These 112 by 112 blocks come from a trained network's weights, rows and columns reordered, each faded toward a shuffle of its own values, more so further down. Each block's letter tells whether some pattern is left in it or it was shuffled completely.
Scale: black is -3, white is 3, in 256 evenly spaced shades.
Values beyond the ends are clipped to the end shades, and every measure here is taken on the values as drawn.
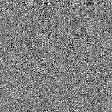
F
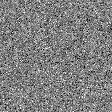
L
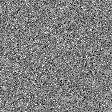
L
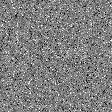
L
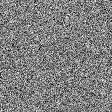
L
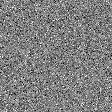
L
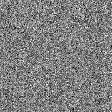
F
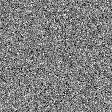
L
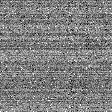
F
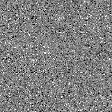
F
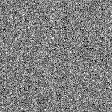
F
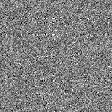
F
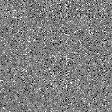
F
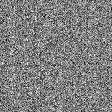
F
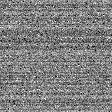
F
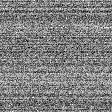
F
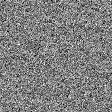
L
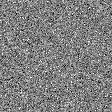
L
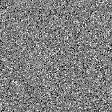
F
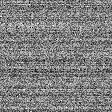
F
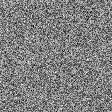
L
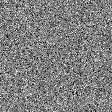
L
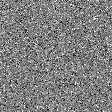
L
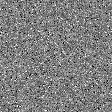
L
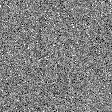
F
